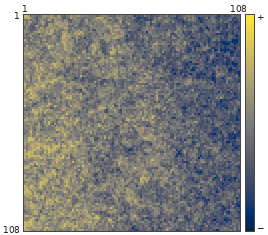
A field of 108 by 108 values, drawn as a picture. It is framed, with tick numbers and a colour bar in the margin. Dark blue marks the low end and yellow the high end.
Histogram: bell-shaped. Odd rows or columns: none. Stripes: none. Slope: up to the left.
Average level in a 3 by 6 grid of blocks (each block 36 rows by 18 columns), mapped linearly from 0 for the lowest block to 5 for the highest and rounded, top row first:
433210 | 543310 | 543321
